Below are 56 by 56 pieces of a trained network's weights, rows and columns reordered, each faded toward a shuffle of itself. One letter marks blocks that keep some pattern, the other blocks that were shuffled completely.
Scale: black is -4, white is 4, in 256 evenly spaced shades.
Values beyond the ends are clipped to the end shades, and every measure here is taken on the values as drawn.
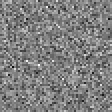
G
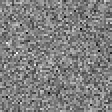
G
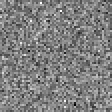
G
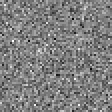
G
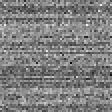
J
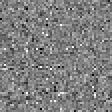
J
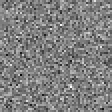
J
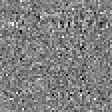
J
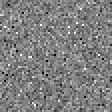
G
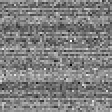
J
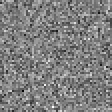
J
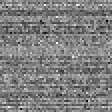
J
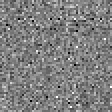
J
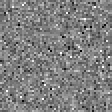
G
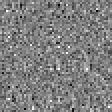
J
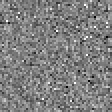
G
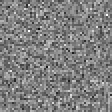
G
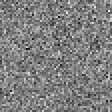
G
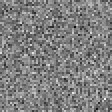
G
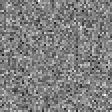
J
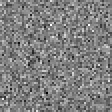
G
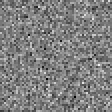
G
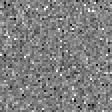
G
